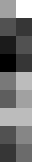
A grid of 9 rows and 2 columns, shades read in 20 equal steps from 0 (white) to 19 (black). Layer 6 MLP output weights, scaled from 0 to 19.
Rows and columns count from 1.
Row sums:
7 28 30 34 15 19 10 22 26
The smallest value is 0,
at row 1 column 2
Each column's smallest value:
5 0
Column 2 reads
0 15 13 15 5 7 5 9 11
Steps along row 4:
down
